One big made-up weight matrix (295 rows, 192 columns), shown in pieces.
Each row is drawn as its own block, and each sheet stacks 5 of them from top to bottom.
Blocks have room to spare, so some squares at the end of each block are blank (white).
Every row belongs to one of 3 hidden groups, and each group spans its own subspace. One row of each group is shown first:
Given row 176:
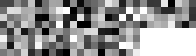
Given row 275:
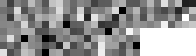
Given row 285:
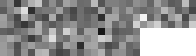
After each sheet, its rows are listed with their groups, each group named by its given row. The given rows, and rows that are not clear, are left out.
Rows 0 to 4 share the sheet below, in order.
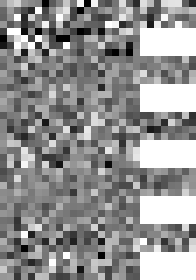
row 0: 275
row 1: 285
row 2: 275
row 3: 275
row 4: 285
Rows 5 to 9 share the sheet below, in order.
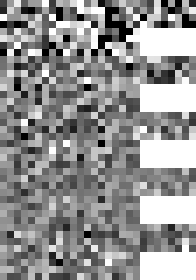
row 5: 275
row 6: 176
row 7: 285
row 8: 285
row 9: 275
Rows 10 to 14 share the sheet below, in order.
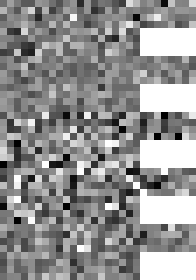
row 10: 275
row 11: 285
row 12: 275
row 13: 275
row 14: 176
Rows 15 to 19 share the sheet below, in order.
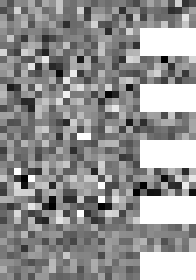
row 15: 275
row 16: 275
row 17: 176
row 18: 285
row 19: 285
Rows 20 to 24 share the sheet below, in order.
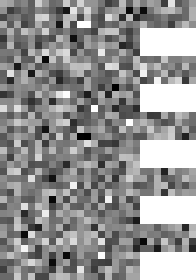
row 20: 176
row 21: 275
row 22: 176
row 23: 275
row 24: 285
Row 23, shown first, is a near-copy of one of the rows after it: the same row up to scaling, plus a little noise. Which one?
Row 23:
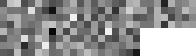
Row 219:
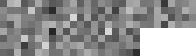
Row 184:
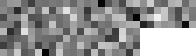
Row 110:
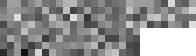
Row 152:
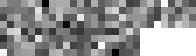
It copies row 219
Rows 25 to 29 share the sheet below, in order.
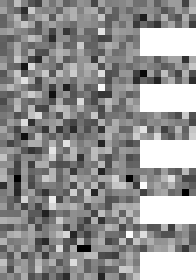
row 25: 285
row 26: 285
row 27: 285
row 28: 275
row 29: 176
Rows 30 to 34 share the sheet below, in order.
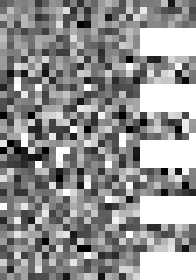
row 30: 176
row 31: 176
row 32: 275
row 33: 275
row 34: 176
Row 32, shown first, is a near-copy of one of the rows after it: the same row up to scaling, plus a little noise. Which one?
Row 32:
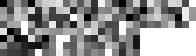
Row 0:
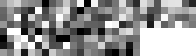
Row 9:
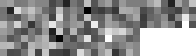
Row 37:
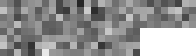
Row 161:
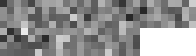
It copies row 161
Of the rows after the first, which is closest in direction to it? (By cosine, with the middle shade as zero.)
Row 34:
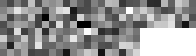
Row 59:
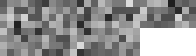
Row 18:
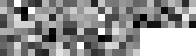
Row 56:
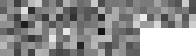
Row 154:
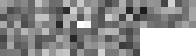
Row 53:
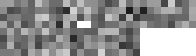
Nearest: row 56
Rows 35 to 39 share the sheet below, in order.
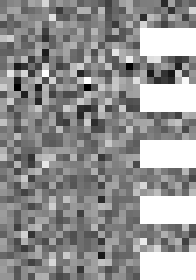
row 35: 275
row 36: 176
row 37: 275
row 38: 285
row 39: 285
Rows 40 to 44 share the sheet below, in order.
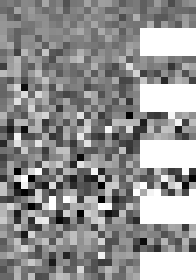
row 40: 275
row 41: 275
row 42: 176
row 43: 285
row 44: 285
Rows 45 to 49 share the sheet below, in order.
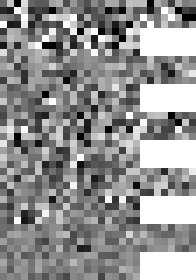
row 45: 285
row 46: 285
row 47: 176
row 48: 275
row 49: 176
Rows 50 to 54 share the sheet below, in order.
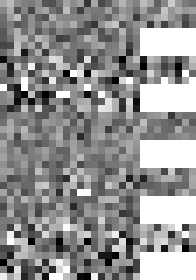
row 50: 275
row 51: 275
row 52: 176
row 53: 176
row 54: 275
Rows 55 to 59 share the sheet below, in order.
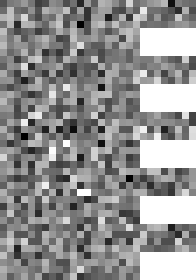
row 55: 176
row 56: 285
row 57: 285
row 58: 176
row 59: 176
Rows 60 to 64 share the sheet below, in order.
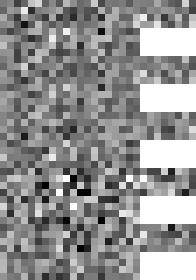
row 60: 285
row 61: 285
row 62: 285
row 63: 176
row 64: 176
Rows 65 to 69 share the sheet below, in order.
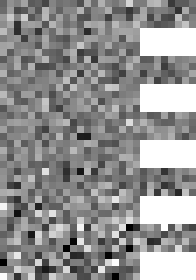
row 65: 176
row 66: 275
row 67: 176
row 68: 275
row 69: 275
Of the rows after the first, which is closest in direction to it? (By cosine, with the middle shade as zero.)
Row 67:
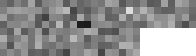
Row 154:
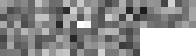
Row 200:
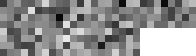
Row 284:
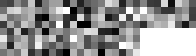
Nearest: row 284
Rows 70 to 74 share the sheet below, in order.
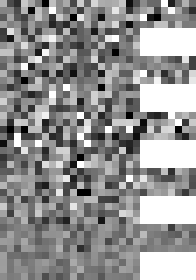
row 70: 275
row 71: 285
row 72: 176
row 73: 176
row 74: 176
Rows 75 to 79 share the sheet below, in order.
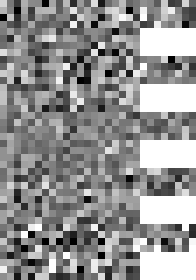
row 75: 275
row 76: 176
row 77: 275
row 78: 176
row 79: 285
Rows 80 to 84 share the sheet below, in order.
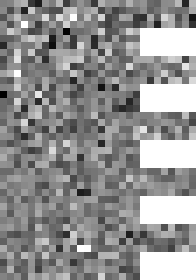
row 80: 285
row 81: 275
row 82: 285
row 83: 176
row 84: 176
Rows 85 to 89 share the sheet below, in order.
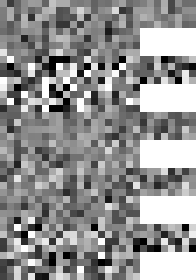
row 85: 275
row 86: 275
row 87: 275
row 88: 275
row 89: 285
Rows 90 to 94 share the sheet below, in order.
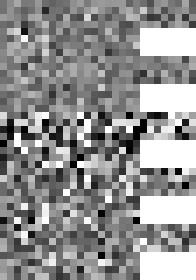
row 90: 275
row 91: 285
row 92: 176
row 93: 275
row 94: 285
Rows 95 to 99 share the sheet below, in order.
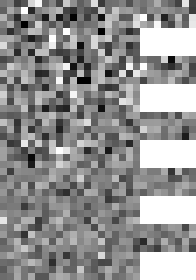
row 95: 285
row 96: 176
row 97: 275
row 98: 275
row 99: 285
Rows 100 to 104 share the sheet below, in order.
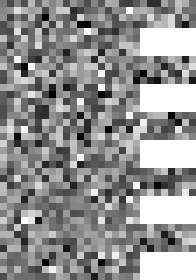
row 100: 176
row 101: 285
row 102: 176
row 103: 275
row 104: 285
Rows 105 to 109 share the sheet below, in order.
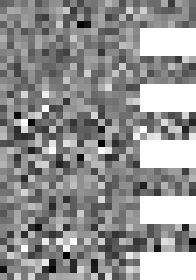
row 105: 176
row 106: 275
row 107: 285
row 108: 285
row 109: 285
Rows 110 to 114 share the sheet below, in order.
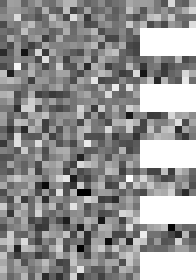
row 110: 275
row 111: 275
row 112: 176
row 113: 176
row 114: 176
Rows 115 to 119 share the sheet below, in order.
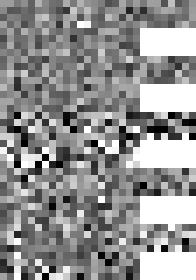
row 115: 176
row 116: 176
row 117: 275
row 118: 285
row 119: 275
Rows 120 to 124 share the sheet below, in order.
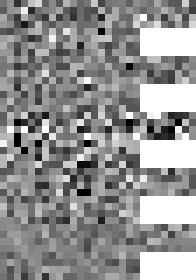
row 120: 285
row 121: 176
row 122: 176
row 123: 176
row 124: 275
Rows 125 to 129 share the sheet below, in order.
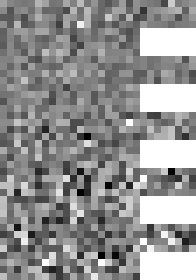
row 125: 176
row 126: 285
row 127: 176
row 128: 176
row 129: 285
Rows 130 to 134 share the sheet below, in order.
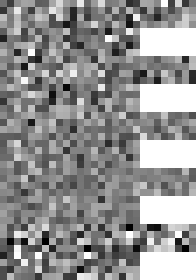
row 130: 275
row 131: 285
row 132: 275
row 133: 285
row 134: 176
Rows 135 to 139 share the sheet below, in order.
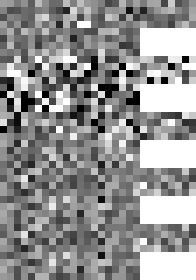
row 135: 176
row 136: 275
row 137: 275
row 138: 285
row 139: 285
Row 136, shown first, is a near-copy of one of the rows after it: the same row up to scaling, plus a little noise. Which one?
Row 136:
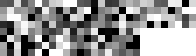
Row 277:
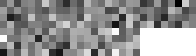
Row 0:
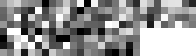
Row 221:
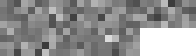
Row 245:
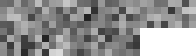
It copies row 245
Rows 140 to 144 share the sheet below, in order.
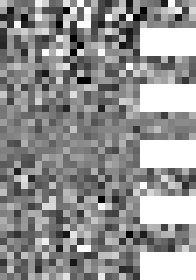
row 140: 176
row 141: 176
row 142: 275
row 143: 285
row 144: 176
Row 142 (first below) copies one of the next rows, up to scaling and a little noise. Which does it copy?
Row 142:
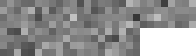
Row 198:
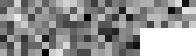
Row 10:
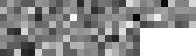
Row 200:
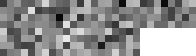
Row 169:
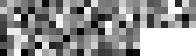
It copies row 10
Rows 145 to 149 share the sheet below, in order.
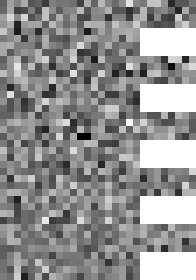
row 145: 176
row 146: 275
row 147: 176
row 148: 275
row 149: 275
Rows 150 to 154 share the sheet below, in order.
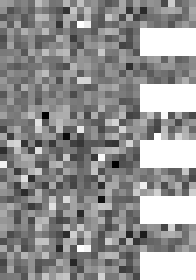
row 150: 176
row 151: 176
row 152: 275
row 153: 285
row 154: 176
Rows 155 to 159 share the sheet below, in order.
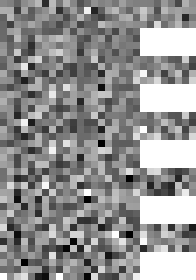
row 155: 275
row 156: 285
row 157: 285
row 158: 176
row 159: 275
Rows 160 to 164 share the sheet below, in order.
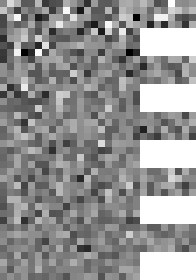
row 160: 275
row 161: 275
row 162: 285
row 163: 275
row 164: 176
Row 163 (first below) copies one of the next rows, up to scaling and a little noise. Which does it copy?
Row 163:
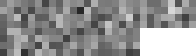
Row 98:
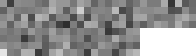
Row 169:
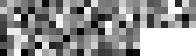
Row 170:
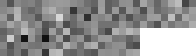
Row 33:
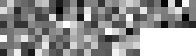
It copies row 169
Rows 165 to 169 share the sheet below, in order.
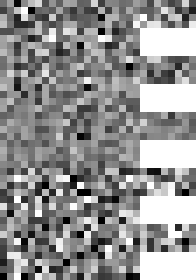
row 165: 285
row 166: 176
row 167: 176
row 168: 176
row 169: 275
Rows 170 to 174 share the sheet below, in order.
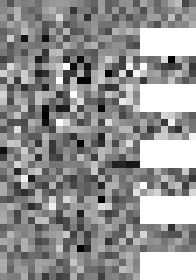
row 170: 275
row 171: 176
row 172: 275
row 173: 285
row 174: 176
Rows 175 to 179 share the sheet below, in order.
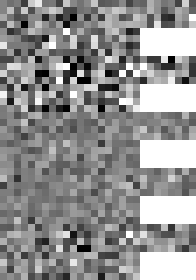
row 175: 285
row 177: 285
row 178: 275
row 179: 176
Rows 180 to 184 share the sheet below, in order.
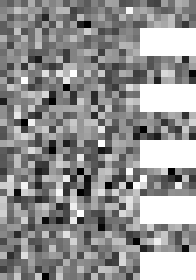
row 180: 176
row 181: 285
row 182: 285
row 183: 176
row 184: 275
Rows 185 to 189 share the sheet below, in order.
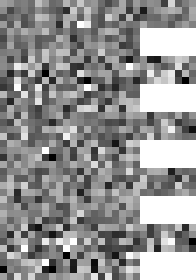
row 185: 176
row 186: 176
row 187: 285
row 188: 176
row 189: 285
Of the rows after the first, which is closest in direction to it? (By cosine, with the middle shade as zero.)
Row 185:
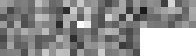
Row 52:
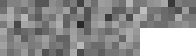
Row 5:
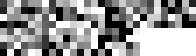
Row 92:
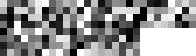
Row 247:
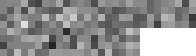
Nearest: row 92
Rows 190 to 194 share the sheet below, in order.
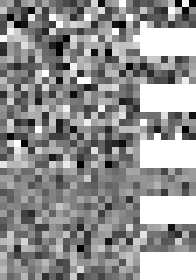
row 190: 275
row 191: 176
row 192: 275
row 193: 275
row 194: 176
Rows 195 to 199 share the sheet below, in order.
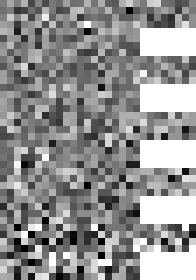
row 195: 176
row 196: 285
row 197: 275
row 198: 275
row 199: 285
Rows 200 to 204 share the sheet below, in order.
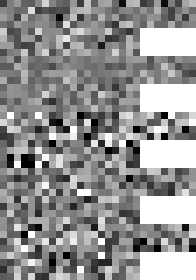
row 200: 275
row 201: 285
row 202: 275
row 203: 176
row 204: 285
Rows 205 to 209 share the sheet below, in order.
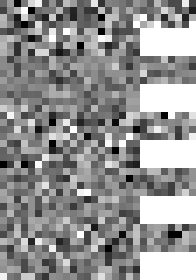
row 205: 285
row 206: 275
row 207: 275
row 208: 176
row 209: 275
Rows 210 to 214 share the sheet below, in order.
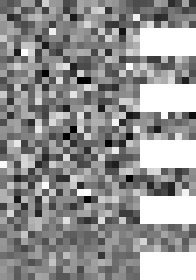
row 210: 275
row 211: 176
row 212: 275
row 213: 176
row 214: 285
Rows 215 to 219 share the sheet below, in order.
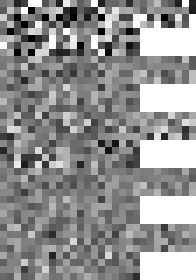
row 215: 285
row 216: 285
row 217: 275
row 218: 285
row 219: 275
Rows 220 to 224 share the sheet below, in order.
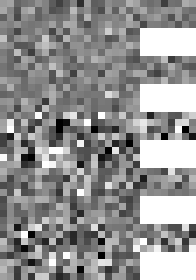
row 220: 275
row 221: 275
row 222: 275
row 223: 176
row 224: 285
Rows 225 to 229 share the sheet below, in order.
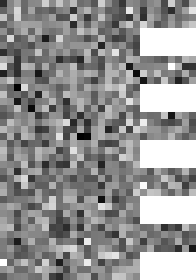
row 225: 275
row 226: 275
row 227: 176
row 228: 285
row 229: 275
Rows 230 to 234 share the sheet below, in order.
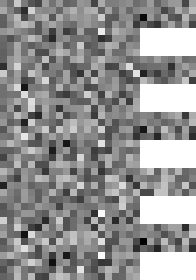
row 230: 285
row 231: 275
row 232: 285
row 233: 275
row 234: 285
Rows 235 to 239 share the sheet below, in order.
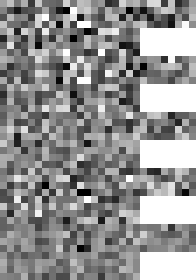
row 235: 176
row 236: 176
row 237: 176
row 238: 176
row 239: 176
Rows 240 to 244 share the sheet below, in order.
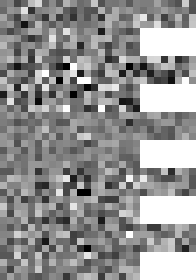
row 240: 285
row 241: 176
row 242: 176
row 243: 176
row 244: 176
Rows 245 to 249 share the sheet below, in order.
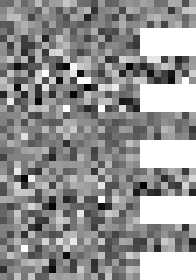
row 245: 275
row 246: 176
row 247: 285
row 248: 285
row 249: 285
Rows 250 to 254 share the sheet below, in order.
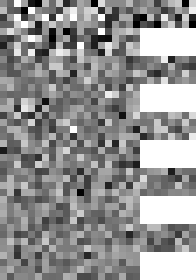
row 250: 285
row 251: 275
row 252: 275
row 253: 176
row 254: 176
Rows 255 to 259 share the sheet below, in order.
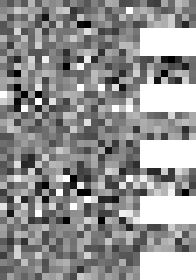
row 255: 176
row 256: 275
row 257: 275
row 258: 176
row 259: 176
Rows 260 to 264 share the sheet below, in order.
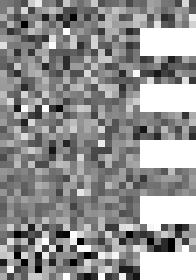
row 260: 285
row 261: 275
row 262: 285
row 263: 176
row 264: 176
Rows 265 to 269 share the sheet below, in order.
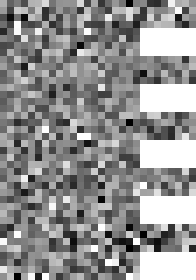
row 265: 176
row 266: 285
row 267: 176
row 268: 285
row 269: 275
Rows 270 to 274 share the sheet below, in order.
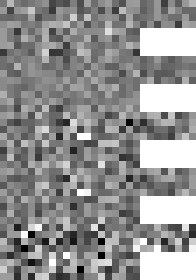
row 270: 275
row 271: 275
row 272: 176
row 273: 176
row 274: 285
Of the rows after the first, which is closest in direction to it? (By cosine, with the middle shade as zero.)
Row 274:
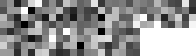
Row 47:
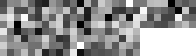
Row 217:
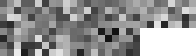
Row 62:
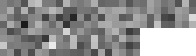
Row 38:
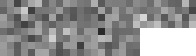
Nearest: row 38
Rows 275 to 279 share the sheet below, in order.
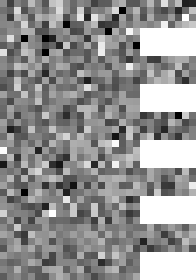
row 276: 176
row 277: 275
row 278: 285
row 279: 285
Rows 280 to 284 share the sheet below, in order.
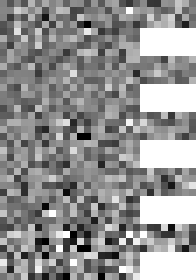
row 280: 176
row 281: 275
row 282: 176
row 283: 285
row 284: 176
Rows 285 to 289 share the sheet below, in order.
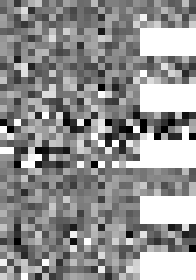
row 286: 285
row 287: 275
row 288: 285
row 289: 275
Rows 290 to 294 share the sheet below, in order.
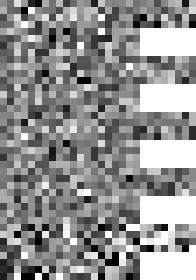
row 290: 285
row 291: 176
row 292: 285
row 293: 176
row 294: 275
